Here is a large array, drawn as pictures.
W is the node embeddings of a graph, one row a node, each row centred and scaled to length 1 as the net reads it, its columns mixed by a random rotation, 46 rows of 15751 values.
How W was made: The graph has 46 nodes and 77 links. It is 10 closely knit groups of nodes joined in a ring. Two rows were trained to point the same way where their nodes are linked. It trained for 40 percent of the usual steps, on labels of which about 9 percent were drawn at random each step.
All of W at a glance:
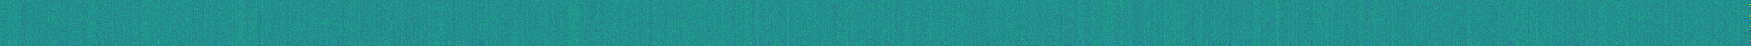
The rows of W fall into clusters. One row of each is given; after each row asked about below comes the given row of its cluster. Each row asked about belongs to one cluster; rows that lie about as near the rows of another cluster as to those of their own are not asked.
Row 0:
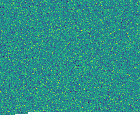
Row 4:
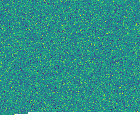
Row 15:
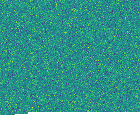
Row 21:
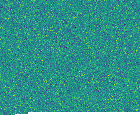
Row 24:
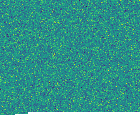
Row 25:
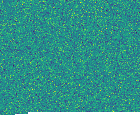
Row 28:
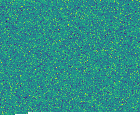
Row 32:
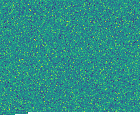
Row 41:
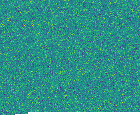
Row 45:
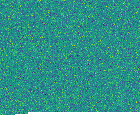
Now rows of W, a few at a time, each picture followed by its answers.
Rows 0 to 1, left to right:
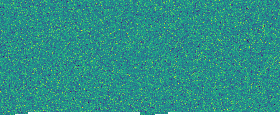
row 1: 32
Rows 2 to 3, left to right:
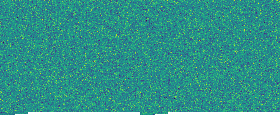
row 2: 15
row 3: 28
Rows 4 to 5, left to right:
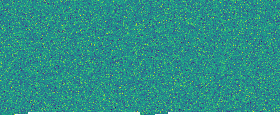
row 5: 25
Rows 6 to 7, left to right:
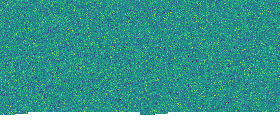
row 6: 4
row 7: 21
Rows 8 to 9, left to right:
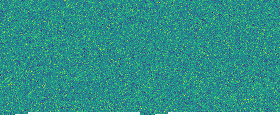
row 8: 41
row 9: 21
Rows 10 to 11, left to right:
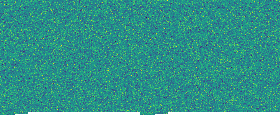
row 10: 24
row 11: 28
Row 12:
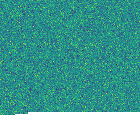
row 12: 45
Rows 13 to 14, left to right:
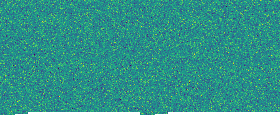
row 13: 4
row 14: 24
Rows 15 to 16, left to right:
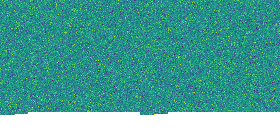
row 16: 4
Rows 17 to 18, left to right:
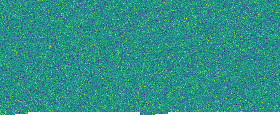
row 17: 45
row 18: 41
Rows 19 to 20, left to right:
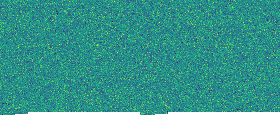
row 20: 25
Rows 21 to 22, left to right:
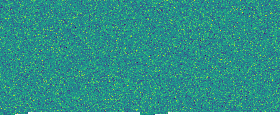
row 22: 28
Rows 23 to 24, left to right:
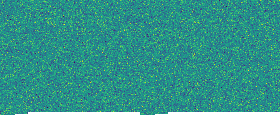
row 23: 25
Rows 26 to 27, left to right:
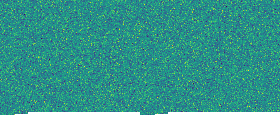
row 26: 4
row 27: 24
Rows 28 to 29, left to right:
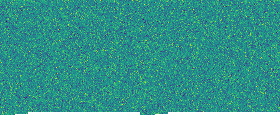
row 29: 24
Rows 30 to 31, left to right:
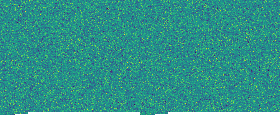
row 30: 32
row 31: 32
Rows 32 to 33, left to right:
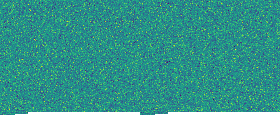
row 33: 0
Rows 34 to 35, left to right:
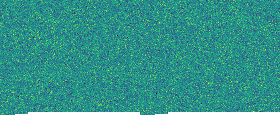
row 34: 24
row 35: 25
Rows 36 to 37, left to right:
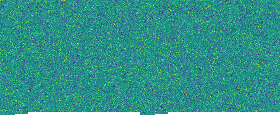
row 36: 45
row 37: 32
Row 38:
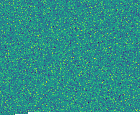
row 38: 0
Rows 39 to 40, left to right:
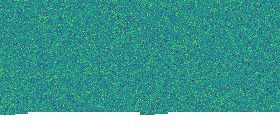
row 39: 28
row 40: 15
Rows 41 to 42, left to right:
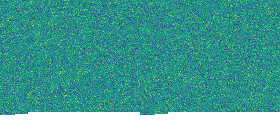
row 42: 21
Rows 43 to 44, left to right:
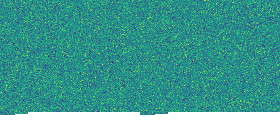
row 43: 21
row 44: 41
